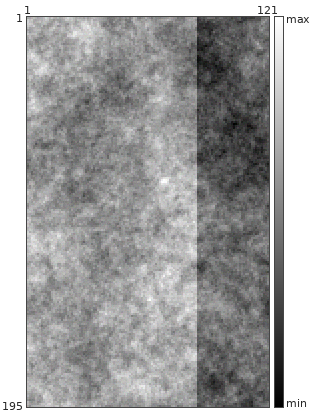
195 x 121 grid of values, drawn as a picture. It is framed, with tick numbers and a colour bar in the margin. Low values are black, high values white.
The ninth with the lowest average is the top right. The bottom middle is the ninth with the highest average. There are no regular stripes. The left part is higher, up to a seam about 70% of the way across.
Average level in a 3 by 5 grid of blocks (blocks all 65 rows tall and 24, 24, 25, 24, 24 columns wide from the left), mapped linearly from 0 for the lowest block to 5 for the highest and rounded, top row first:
43410 / 43431 / 44531
